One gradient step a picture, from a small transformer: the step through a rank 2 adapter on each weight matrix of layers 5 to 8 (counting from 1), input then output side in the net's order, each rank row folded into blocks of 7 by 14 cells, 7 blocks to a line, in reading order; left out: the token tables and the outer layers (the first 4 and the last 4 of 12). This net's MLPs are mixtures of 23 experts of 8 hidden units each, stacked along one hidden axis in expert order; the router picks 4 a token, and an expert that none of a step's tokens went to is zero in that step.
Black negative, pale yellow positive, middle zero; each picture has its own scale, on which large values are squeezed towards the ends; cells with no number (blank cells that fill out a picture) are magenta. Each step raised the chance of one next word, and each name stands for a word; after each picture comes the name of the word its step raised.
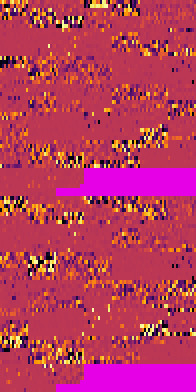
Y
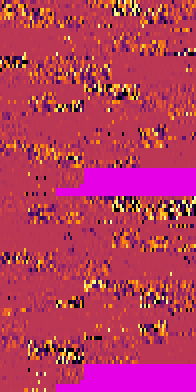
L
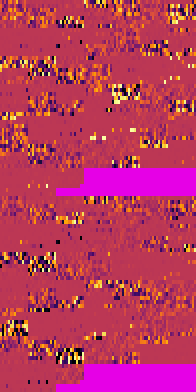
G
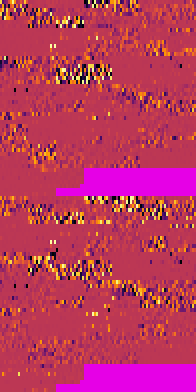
Y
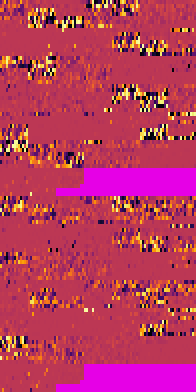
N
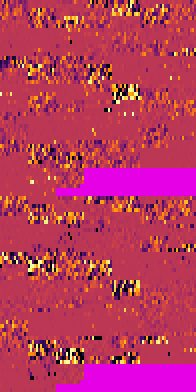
G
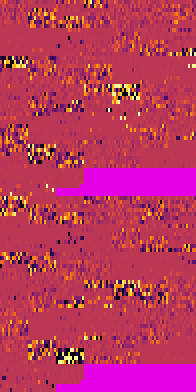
G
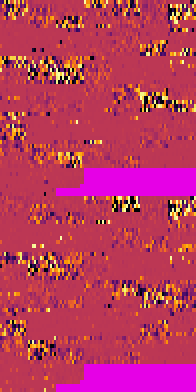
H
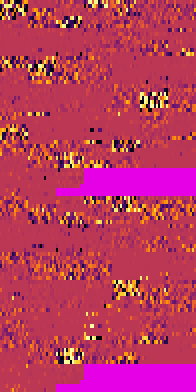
N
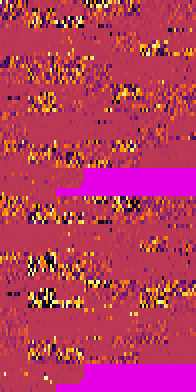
Y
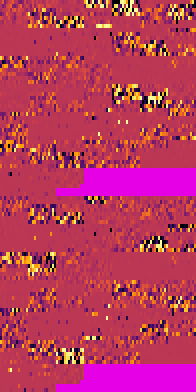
G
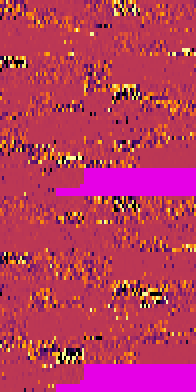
L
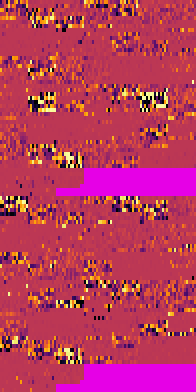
H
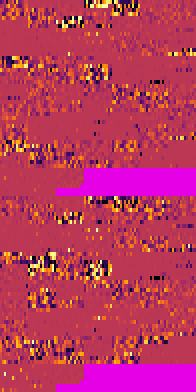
Y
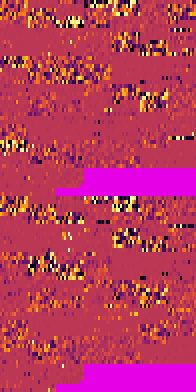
Y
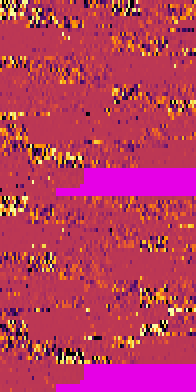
L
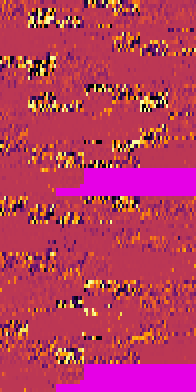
N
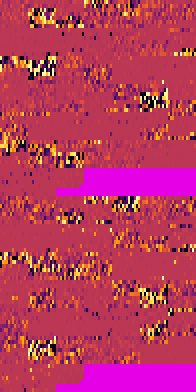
H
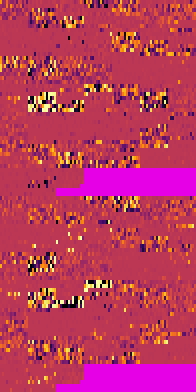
H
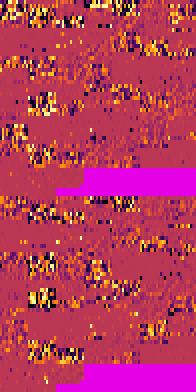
Y
